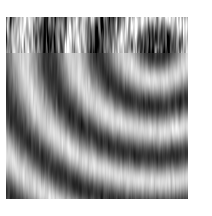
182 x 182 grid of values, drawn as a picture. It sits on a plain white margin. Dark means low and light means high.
Mirror symmetry: none. Seam: horizontal, 20% of the way down, the bottom part calmer. Rings: centred on the top right. Average level on the scale: 50%.
